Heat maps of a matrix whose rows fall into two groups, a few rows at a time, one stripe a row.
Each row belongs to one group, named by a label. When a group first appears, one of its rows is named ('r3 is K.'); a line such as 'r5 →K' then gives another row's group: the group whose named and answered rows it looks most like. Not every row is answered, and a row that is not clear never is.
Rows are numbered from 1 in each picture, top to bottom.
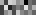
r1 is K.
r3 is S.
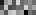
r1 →S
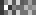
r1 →S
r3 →S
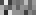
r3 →K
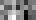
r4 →K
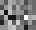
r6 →K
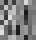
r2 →K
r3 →K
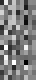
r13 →K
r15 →S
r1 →K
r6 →S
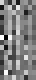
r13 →S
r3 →K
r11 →S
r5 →S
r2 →S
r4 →S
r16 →K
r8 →K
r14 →S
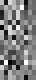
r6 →S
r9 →K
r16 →K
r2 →K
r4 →S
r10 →S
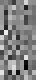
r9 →K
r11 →S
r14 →K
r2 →K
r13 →K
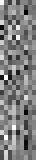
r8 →S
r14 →K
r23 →K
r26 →K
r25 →K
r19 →S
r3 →K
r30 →K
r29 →K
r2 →K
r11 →K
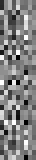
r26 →S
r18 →K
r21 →K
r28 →S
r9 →K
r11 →S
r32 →K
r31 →S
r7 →S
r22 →S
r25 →K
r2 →S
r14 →K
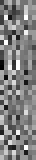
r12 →S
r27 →S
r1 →S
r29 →K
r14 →S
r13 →S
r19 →S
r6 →K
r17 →K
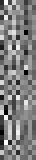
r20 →S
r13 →S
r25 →S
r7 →K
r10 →S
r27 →S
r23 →K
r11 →K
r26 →S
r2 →S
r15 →K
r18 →S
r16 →S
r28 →S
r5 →K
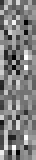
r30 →K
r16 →K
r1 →S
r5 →K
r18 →S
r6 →S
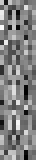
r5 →K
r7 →K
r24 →S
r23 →K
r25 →S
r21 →S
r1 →K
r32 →K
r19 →K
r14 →S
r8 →K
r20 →K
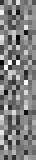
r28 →K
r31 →K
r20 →S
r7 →K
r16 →S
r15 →K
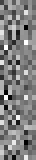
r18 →K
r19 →K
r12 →S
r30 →K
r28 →S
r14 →S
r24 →S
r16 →S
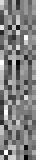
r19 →K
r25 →S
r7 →S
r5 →S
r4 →S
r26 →K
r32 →K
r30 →K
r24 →K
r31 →K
